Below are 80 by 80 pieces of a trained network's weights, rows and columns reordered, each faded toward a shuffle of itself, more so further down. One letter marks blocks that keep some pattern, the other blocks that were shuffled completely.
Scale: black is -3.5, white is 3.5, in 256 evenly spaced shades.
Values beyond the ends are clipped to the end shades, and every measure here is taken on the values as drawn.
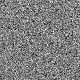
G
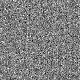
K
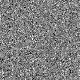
K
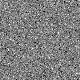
G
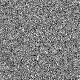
G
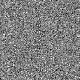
K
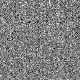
K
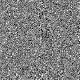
K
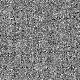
K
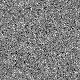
G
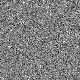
G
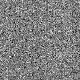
K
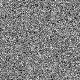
K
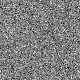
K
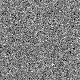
G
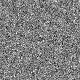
G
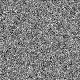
G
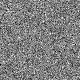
G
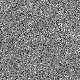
K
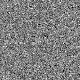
K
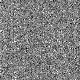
K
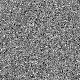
G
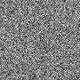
K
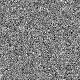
G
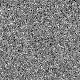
G
